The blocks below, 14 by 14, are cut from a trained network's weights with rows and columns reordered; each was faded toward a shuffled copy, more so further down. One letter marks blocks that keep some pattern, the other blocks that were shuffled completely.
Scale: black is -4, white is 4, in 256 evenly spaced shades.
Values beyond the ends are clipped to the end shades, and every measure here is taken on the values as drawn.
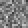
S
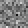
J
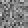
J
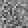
J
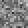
S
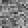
J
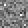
S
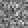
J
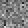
J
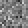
J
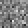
S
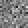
S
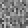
S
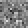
S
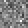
S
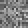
J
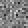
S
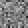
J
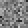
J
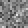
S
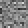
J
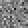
S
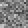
S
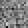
S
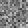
J
